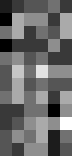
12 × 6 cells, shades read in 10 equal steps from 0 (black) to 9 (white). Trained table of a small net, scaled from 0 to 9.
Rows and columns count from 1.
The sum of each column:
29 52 44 57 33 53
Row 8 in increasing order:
2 4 4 6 6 6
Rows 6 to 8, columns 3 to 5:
4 8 5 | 3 4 3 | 4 6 2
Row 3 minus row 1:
3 4 -1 1 -1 4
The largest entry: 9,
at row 10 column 6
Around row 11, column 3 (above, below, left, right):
5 5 5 6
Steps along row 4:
up same same up down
